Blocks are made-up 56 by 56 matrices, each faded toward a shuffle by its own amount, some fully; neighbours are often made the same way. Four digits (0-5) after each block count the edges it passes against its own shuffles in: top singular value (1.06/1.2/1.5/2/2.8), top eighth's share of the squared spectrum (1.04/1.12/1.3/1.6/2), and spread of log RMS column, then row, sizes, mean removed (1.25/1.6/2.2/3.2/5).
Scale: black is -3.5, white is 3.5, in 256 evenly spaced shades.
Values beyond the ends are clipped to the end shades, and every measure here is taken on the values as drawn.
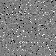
1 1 0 0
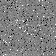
2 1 0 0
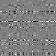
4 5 2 3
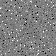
0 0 0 0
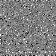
1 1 0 2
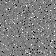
1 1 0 0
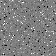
2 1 0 0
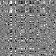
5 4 3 3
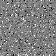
3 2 0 1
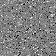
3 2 0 0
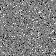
1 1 0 0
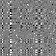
5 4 3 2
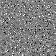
2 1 0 0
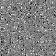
3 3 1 1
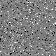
0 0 0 0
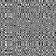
5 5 3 3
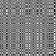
5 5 4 4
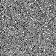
1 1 0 0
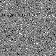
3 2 0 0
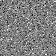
0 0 0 0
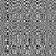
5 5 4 3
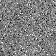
2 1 0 0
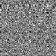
4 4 2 2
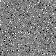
1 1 0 0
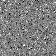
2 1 0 0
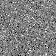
0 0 0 0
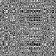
4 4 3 3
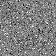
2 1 0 0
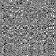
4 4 2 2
